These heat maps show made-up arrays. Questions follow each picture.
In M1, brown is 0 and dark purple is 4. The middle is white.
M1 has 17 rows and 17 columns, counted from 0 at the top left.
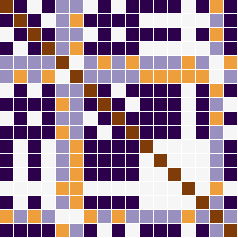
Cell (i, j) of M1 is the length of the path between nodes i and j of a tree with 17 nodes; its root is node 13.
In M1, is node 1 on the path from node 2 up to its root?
no
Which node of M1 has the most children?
5
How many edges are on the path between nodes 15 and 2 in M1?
1
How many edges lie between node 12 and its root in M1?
2
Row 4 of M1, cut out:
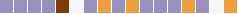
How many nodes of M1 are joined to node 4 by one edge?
4
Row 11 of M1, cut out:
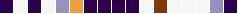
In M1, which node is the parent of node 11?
5
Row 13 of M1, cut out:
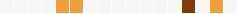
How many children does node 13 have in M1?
3
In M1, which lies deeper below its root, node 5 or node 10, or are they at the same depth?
node 10
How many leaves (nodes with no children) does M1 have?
13
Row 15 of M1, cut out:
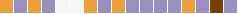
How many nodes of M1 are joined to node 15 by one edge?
5
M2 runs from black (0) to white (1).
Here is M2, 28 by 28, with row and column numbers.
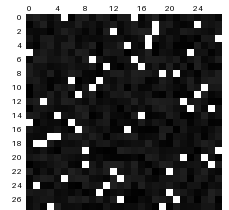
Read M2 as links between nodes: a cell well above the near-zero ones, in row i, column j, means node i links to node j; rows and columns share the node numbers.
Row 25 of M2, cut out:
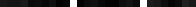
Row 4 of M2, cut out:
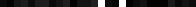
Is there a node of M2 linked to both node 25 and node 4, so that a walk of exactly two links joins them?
no
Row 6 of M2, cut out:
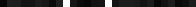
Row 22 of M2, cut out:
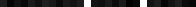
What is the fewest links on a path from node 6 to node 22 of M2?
5
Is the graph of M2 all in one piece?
yes
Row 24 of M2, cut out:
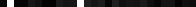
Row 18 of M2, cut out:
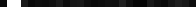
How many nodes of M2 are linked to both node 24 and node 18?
1
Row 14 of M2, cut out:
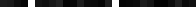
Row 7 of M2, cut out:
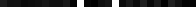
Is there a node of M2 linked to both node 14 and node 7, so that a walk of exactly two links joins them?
yes
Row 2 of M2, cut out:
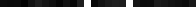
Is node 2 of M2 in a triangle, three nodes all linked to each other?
no
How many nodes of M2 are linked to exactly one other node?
0
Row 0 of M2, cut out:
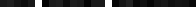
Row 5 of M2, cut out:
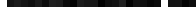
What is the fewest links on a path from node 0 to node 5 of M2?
1
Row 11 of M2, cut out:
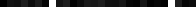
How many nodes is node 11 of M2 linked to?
2
